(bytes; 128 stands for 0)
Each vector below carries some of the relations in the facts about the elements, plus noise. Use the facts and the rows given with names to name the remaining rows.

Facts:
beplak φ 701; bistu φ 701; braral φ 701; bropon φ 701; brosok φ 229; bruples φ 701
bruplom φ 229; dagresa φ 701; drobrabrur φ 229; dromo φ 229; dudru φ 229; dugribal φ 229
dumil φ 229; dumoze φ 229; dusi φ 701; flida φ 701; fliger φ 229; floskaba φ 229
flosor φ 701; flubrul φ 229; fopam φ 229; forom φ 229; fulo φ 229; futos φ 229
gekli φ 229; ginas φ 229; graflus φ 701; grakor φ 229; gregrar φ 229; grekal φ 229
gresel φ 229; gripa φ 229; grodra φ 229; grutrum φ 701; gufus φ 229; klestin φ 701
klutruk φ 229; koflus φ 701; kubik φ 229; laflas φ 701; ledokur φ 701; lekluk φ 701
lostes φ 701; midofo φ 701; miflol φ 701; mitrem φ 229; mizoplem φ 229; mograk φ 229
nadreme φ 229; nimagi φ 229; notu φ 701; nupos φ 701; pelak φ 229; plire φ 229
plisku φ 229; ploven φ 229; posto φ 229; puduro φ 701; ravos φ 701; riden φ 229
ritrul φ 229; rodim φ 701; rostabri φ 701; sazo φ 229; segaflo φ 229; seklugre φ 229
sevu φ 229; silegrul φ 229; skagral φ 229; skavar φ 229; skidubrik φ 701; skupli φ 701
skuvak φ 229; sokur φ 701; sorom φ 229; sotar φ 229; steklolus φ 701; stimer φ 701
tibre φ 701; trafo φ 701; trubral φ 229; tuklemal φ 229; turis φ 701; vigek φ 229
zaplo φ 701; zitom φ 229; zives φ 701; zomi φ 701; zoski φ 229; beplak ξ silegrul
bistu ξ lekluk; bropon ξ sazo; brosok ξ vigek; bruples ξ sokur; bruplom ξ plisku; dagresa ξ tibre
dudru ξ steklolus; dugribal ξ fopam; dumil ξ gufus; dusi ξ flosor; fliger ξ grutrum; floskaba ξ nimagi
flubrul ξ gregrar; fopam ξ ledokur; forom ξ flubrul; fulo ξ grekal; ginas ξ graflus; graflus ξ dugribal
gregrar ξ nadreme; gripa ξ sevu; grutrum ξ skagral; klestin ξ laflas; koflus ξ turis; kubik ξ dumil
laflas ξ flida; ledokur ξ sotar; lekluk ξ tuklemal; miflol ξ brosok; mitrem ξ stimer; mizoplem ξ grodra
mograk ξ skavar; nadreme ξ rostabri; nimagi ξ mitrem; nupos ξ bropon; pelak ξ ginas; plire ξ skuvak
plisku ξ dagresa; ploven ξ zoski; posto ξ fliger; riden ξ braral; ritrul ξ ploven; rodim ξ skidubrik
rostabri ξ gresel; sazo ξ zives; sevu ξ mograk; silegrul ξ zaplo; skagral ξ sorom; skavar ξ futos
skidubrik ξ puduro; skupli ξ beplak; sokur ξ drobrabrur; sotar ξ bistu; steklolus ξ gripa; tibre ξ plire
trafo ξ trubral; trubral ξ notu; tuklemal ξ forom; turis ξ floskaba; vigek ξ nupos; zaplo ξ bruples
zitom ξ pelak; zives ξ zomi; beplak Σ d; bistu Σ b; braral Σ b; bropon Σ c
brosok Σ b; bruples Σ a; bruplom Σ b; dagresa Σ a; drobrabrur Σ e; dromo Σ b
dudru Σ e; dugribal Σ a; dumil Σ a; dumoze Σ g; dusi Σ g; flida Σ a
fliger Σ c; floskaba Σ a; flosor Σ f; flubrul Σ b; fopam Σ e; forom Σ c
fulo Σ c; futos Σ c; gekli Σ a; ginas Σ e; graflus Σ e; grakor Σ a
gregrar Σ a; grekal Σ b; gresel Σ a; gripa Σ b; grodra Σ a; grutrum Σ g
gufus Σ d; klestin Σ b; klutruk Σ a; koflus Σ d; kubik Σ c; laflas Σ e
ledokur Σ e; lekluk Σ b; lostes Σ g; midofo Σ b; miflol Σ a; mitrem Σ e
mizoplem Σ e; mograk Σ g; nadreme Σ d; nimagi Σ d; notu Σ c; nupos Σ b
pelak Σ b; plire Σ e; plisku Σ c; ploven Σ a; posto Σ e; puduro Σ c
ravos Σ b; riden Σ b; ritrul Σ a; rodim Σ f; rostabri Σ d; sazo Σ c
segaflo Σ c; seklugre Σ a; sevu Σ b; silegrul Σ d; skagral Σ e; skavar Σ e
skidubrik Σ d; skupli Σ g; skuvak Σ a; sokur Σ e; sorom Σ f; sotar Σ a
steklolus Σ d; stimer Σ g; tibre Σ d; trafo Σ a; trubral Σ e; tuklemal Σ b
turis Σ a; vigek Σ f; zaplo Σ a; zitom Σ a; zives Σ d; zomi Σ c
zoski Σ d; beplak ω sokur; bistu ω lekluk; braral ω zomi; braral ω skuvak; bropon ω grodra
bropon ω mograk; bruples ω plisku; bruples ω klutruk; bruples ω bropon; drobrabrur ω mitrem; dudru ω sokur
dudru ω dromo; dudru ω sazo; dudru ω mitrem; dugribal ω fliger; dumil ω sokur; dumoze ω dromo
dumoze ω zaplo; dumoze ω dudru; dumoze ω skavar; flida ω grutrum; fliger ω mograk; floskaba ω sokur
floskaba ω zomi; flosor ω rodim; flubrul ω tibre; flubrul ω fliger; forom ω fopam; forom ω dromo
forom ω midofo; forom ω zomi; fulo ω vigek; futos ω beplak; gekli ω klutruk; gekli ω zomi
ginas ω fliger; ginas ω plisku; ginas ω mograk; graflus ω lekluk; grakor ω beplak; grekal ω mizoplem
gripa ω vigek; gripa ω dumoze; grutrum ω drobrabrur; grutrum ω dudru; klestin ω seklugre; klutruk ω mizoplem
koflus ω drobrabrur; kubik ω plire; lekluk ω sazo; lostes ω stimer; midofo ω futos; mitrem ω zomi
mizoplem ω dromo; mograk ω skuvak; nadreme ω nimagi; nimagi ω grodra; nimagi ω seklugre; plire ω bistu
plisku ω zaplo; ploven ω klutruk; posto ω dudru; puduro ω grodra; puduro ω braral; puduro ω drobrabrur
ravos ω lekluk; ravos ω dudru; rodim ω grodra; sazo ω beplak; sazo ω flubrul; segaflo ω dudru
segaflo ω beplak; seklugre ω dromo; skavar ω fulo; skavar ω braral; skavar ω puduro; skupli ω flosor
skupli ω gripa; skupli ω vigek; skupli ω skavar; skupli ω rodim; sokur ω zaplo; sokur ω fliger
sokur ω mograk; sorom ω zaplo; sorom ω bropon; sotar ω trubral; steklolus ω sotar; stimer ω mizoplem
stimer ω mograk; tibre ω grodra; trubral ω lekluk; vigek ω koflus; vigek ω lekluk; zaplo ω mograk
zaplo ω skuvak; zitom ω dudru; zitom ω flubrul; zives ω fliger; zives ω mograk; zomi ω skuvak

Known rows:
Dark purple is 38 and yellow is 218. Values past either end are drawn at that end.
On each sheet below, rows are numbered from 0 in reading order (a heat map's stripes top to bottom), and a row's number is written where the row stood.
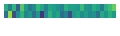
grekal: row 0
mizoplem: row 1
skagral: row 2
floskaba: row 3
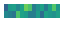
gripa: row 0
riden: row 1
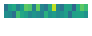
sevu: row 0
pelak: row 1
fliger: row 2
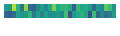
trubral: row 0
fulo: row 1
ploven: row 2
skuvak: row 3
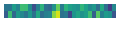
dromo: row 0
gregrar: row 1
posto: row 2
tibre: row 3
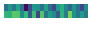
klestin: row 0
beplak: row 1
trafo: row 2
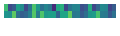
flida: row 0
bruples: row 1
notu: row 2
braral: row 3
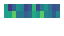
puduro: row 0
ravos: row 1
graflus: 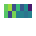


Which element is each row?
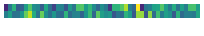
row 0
flubrul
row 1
rodim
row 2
futos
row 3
zaplo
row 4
sotar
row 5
seklugre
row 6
grakor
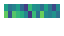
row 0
nupos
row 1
skupli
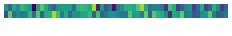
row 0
gresel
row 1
nadreme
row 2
dumil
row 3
ledokur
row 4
vigek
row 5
bropon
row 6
zomi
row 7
flosor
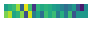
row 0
kubik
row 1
nimagi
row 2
rostabri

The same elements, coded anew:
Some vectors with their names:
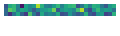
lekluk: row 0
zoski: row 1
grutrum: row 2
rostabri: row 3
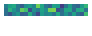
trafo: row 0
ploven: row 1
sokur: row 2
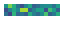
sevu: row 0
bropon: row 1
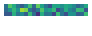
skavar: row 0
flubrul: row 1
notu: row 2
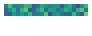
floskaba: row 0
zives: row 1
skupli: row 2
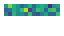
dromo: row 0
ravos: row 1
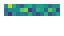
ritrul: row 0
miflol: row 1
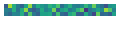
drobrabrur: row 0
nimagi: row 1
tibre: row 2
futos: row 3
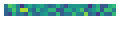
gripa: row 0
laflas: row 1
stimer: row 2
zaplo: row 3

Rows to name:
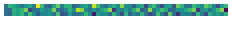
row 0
mizoplem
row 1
silegrul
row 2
mograk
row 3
pelak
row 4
segaflo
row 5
graflus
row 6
dugribal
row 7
plire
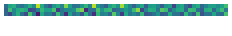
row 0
ledokur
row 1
tuklemal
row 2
grodra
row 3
forom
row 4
riden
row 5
flida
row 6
bruples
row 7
koflus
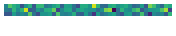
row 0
dumoze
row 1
ginas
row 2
beplak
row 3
skuvak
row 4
dusi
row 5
zitom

